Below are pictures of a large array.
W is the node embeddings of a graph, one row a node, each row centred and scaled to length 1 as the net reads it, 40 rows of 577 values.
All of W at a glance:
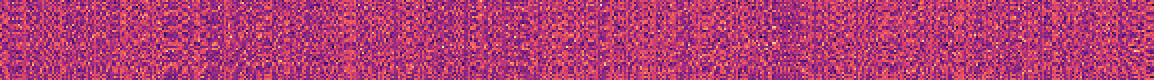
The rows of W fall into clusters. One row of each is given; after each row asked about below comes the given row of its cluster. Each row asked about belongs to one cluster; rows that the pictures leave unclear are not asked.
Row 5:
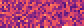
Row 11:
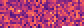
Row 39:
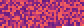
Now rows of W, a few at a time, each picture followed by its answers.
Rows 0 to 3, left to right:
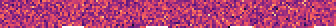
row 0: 11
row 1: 39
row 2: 11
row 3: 39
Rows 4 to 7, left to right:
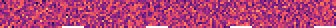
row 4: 39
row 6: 11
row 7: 11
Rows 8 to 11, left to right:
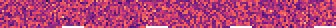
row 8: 39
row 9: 39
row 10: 11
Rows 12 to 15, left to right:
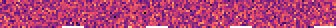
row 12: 39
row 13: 5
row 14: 5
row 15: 11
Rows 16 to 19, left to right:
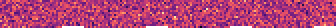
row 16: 39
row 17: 39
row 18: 39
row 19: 11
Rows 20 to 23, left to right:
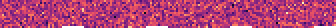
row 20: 11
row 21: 5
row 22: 5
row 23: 39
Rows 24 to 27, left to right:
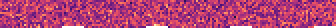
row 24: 5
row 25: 11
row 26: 11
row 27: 39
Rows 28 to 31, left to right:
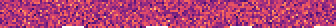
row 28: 11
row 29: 11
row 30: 39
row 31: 5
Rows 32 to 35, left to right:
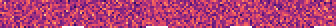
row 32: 5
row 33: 11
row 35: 11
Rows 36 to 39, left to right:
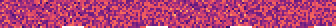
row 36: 11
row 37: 39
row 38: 11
